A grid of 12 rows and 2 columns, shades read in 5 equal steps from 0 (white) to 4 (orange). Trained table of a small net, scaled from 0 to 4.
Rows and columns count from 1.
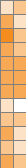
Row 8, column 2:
0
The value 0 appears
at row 8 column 2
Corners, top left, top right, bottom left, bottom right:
1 2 3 2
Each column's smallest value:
1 0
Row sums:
3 4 6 5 6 6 6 1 4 4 3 5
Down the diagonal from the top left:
1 1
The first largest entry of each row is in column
2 1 1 1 1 1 1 1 1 1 1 1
